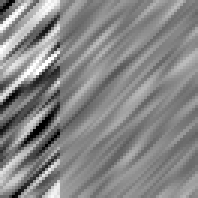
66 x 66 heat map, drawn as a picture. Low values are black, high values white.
Mirror symmetry: none. Ninth with the highest average: top left. Histogram: heavy tails on both sides. Slope: none. Grain: diagonal, up to the right. Seam: vertical, 30% of the way across, the right part calmer.
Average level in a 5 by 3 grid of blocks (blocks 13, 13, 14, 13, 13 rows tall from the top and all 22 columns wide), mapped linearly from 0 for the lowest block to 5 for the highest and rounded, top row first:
4 2 3 | 5 3 3 | 0 3 3 | 0 2 2 | 3 3 3
